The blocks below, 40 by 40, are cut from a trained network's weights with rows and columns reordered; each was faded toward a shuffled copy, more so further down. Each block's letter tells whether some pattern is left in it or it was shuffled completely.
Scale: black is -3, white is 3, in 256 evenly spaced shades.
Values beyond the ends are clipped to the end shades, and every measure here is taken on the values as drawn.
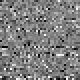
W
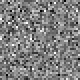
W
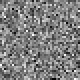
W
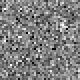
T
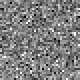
T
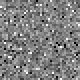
T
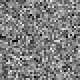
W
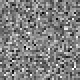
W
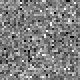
T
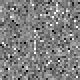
T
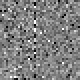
W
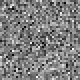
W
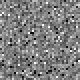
T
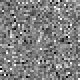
T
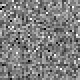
T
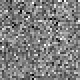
T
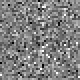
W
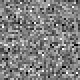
W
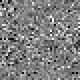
W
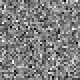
T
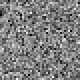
T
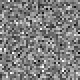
T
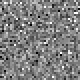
T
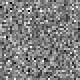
W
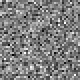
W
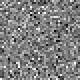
T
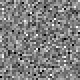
T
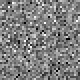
W
